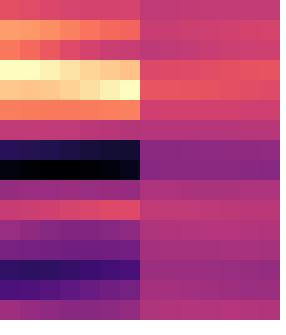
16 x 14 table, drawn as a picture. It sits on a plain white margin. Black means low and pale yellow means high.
Average level on the scale: 50%. Ninth with the highest average: top left. Seam: vertical, 50% of the way across, the right part calmer. Grain: streaks across.
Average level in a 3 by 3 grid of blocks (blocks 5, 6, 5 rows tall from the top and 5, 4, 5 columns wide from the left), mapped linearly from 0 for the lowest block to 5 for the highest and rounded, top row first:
543 / 112 / 012
